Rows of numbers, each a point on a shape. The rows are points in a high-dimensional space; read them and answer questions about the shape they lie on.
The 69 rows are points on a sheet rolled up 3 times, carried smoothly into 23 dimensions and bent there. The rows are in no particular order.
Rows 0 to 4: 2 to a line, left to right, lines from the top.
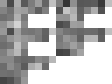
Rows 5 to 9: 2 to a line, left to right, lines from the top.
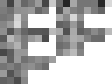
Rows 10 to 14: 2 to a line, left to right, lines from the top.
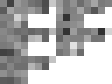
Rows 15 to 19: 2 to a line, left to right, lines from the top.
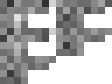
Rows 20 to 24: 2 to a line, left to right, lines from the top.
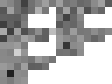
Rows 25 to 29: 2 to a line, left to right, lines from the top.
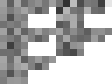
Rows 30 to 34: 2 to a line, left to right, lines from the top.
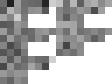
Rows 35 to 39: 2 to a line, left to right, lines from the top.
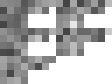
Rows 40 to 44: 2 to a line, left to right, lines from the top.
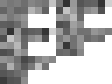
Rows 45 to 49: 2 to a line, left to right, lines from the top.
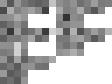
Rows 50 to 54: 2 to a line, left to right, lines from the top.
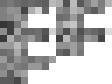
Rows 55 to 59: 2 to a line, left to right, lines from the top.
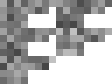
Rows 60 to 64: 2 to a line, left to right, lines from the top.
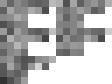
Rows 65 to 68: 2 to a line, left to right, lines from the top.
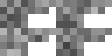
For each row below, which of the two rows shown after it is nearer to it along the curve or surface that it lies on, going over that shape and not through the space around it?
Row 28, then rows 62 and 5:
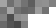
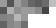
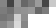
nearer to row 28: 62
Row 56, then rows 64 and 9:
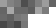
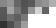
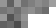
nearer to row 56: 64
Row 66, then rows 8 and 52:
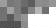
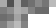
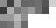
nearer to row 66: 52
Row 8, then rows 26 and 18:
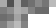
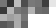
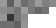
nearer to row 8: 18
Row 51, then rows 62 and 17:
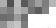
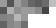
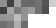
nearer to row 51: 17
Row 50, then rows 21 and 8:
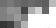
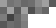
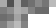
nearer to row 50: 21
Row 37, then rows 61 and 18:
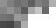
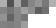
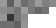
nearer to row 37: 18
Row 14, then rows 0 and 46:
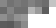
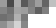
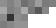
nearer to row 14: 46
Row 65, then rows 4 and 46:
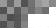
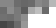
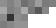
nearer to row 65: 4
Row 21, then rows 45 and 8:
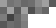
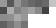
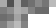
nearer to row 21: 8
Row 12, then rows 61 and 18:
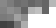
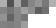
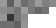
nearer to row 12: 18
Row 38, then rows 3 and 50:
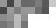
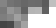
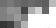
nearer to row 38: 3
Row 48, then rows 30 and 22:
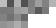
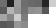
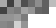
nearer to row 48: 22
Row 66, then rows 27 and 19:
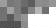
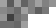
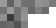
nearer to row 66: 19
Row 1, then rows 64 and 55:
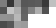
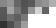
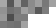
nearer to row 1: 64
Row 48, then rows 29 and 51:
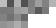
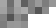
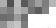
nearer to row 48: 29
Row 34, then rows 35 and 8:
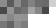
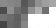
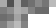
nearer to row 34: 35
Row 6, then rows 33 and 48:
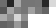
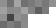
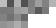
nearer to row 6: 48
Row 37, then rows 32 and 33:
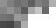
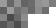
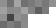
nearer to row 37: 32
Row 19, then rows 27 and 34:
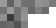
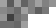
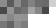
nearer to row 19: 27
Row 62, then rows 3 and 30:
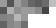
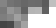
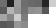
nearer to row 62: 3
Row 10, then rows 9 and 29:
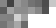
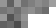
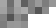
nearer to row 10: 29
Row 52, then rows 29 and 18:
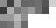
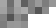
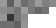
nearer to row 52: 29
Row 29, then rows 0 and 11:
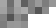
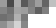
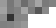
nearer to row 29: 11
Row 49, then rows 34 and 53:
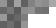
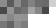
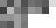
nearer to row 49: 34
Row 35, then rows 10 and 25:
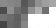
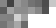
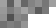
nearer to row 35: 25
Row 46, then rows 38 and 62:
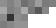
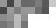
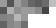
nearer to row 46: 38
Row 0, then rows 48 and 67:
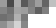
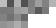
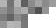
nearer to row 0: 67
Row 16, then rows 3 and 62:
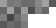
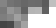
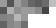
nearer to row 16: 3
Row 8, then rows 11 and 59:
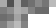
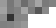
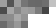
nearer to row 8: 11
